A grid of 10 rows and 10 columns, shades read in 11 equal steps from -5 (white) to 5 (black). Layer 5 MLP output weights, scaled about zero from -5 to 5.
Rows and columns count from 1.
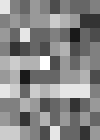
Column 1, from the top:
-4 0 -1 0 -2 -1 -4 0 -1 -3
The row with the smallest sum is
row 7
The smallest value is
-5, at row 5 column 5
